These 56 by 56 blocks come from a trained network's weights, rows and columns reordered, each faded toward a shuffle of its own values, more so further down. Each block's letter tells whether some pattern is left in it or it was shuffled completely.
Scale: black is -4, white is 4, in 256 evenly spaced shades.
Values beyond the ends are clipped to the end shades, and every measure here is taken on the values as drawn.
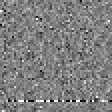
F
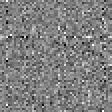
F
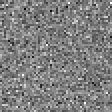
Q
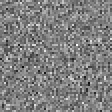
F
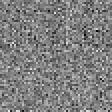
F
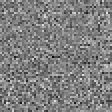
F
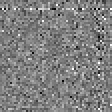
F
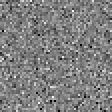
Q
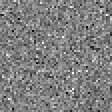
Q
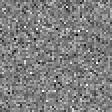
Q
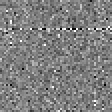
F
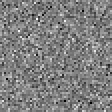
Q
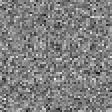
F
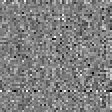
F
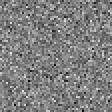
Q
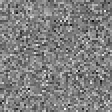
F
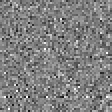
F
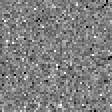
Q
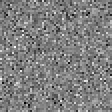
Q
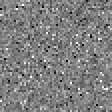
Q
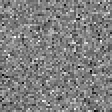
Q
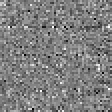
F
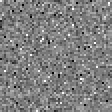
Q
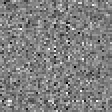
F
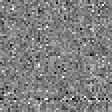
F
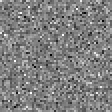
Q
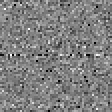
F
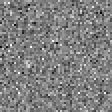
Q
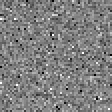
Q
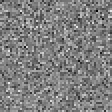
F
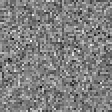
Q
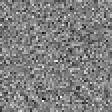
F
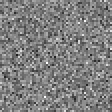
Q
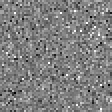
Q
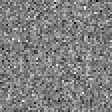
Q
